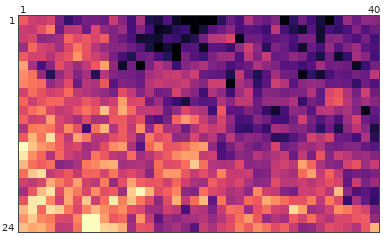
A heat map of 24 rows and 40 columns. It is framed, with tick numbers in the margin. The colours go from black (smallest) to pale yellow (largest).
Histogram: bell-shaped. Ninth with the highest average: bottom left. Slope: up to the bottom left. Stripes: none. Mirror symmetry: none.
